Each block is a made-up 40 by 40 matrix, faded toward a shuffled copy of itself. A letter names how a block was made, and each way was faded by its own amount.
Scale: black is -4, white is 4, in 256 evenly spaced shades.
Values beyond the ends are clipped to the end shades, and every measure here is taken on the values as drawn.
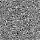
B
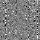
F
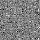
B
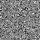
B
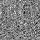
B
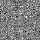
B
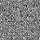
B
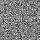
B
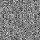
B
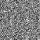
B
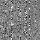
F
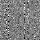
F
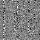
F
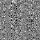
F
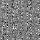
F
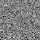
B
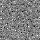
B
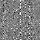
F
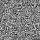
B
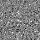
B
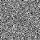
B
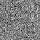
B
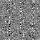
F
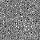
B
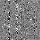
F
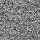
B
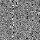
F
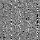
F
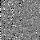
F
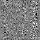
F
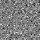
B
